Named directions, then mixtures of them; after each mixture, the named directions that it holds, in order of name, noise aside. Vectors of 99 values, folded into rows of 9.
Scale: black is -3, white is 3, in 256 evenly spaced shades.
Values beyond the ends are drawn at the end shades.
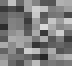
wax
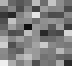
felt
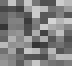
wax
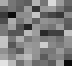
felt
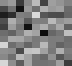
felt, wax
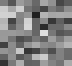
felt, wax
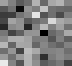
felt, wax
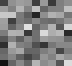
felt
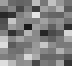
felt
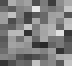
felt, wax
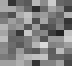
felt, wax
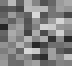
wax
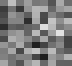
wax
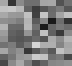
wax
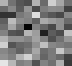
felt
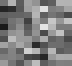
wax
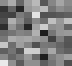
felt, wax
